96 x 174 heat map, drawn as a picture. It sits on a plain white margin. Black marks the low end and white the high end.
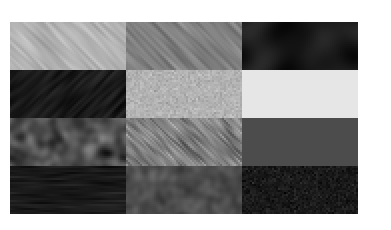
The table splits into 4 rows of 3 panels. Panel 1,1: high, slanting down to the right, faint in contrast. Panel 1,2: middling, slanting down to the right, faint in contrast. Panel 1,3: very low, smooth, faint in contrast. Panel 2,1: very low, slanting up to the right, faint in contrast. Panel 2,2: high, fine-grained, faint in contrast. Panel 2,3: very high, flat. Panel 3,1: low, blotchy. Panel 3,2: middling, slanting down to the right. Panel 3,3: low, flat. Panel 4,1: very low, streaked across, faint in contrast. Panel 4,2: low, blotchy, faint in contrast. Panel 4,3: very low, fine-grained, faint in contrast.
